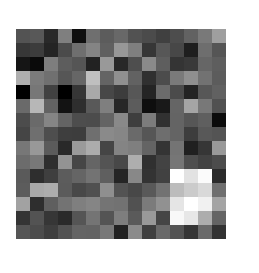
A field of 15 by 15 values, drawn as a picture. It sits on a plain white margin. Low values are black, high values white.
Odd patch: higher, in the bottom right. Mirror symmetry: none. Ninth with the lowest average: top left. Ninth with the highest average: bottom right.
